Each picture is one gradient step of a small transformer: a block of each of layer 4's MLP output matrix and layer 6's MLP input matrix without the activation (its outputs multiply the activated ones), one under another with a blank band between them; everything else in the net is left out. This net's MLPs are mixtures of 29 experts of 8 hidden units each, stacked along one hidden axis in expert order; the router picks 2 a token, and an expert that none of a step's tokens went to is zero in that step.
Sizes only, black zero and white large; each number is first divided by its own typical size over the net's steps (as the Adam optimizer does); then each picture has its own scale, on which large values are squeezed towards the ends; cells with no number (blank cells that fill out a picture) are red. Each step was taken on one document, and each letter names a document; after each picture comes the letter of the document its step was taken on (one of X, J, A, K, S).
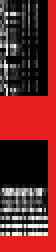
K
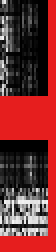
K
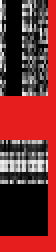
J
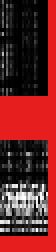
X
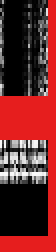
J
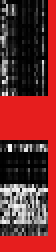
K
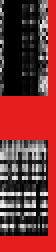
J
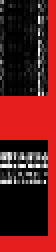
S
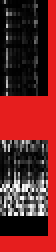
X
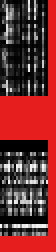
K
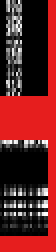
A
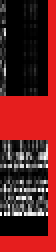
X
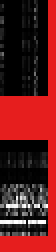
X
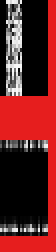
A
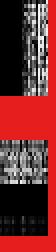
J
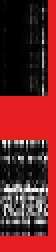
X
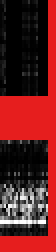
X
